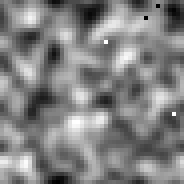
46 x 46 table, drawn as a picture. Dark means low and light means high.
On average the colour sits 50% of the way up the scale. There is no overall slope. The histogram is bell-shaped. Four lone cells stand out: two far higher and two far lower than their neighbours. The field is mottled with small blotches.
